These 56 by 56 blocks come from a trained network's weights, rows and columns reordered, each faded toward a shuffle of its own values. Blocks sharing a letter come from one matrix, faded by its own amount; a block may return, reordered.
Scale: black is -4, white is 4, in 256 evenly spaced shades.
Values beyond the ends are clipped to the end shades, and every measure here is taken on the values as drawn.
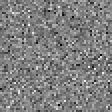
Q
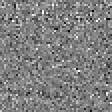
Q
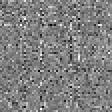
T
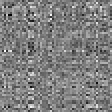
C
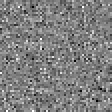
Q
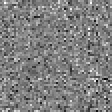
T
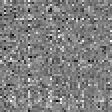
T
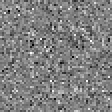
Q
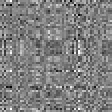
C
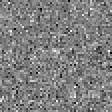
Q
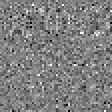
T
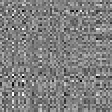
C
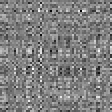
C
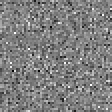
Q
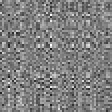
C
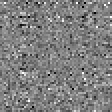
T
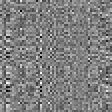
C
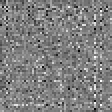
T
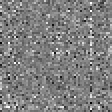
T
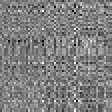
C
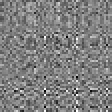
C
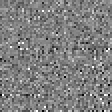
T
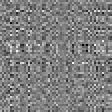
C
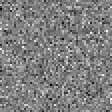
Q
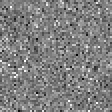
Q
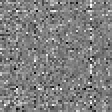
T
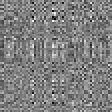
C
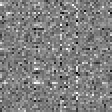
T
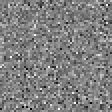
Q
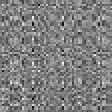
C
